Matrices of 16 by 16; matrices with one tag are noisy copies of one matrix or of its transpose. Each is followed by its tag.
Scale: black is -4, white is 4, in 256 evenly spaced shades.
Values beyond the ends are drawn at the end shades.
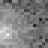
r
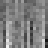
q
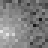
r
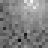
r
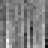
q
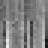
q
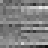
q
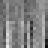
q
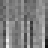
q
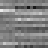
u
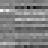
u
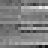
q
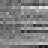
q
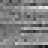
q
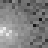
r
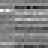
u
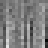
q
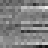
q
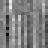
u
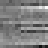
q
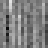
u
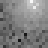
r
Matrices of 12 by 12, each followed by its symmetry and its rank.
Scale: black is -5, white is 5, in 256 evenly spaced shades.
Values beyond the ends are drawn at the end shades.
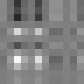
neither, rank one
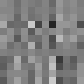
neither, rank two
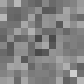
symmetric, full rank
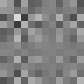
symmetric, rank two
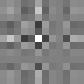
symmetric, rank one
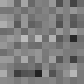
neither, rank two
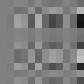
neither, rank one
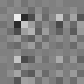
symmetric, rank two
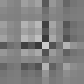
symmetric, rank one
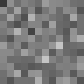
symmetric, full rank
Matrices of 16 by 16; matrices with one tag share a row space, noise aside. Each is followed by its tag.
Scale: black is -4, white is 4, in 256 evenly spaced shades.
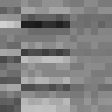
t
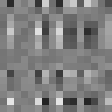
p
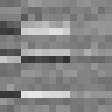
t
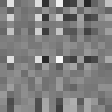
p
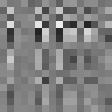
p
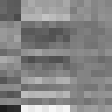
t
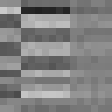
t
